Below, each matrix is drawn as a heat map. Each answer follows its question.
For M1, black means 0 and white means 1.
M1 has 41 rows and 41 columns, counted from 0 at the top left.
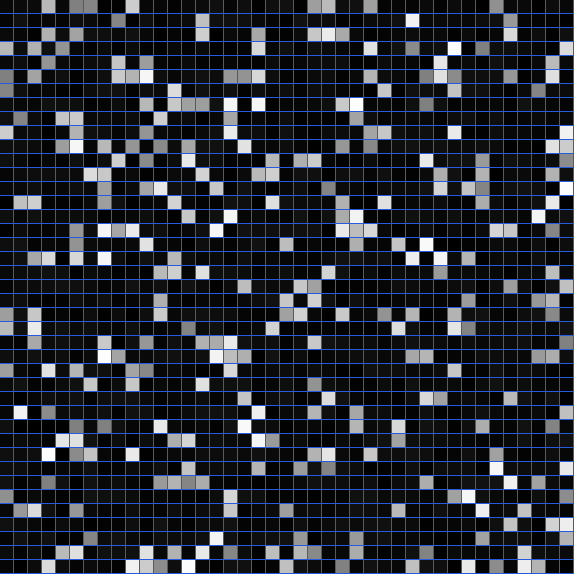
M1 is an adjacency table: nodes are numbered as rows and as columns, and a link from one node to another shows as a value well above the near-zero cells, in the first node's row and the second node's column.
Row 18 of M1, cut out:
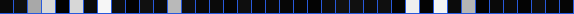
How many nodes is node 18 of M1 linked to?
8
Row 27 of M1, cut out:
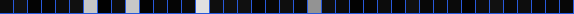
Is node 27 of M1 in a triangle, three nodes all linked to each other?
no
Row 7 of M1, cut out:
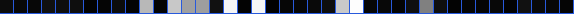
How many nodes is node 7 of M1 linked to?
9
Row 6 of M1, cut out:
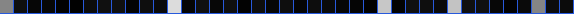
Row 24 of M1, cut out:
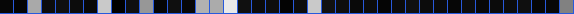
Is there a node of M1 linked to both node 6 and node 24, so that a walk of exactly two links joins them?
no
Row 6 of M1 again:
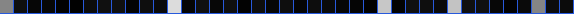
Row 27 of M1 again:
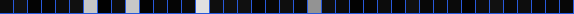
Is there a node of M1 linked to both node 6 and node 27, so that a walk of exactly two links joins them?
no
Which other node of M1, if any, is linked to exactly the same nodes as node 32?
node 0
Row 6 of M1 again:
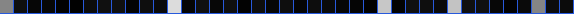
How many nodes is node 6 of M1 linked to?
5
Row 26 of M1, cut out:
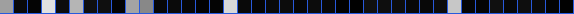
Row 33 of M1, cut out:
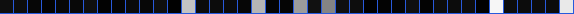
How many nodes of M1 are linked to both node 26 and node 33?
0
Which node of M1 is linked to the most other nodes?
node 5
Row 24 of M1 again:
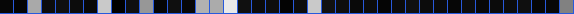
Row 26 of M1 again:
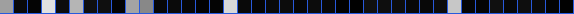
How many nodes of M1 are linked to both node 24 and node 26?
2
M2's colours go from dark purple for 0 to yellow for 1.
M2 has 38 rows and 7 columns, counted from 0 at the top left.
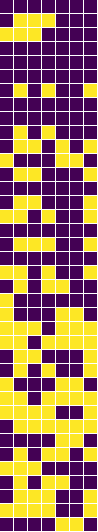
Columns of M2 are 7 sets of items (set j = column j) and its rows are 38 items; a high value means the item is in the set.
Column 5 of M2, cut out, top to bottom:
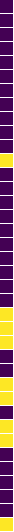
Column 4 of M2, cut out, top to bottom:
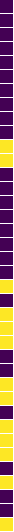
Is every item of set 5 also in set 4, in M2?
yes
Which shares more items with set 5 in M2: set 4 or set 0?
set 4
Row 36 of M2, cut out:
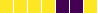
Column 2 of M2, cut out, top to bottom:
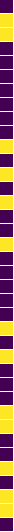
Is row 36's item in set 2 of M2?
yes
